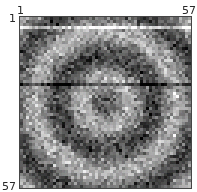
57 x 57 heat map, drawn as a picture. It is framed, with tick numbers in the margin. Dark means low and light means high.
Rings spread out from the centre. Rows 4 and 23 differ from the rows beside them. The histogram is bell-shaped.
